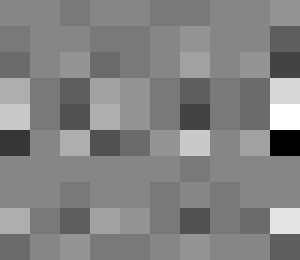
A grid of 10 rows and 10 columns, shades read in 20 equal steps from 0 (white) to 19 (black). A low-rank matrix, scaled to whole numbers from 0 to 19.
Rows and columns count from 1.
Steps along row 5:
up up down up up up down up down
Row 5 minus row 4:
-2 0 1 -1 0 0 2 0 0 -3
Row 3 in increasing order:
7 8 8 9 9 9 10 11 11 14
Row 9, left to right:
6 10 12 7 8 10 13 10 11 2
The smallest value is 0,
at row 5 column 10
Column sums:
90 93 97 91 92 94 95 94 93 88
